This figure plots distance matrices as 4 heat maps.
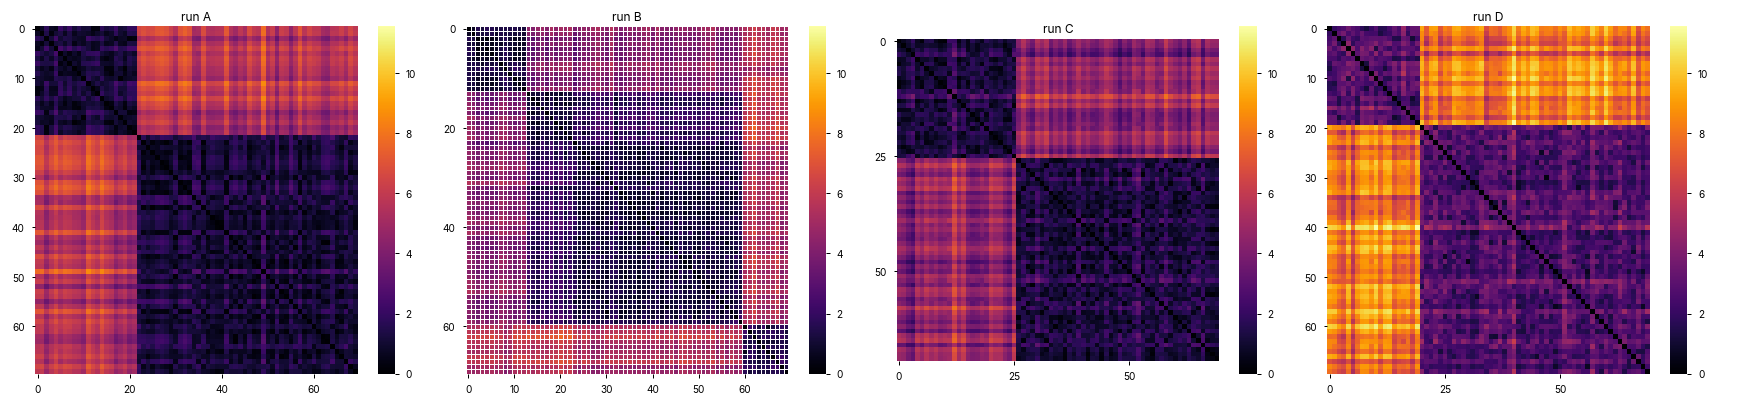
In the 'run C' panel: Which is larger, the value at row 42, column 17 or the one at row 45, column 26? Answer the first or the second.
the first
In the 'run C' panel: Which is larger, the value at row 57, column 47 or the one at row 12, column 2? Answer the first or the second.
the second
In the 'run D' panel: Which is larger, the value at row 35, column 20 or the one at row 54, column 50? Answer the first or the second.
the first
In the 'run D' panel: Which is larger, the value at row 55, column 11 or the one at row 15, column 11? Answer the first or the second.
the first
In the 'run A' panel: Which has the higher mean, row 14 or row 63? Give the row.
14
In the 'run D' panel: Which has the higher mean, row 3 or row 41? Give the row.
3
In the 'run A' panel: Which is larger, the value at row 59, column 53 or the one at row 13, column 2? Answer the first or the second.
the second
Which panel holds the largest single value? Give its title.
run D
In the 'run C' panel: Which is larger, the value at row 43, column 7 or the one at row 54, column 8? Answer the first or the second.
the second
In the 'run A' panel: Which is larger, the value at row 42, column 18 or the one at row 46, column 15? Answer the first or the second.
the second
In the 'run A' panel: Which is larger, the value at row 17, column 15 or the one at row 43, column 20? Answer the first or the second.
the second
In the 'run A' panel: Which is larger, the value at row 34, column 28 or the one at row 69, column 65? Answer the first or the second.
the first
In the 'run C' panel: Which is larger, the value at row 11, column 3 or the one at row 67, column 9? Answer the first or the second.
the second
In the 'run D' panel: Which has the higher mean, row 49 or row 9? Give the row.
9
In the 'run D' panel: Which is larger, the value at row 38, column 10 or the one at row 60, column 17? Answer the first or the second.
the second
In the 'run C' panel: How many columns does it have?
70
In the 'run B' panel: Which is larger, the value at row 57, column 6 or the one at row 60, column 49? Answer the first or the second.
the second
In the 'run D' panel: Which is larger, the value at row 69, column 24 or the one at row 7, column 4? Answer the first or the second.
the second
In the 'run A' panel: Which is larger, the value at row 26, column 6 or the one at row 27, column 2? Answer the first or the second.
the first
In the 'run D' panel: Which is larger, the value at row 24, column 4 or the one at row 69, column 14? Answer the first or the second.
the first
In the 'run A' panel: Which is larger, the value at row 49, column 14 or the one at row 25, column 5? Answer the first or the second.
the first
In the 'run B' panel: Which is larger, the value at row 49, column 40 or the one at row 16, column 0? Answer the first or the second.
the second
